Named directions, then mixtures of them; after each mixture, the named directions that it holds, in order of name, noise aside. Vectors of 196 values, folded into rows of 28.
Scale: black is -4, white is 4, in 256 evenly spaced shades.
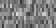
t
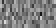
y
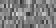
t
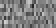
t, y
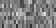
t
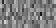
y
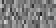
y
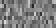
t, y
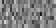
y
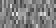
t, y
